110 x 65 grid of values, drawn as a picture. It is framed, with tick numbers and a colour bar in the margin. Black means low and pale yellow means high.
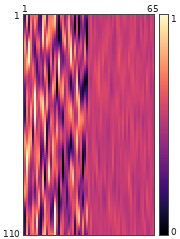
Histogram: heavy tails on both sides. Grain: streaks running down. Seam: vertical, 50% of the way across, the right part calmer. Mirror symmetry: none. Slope: none.
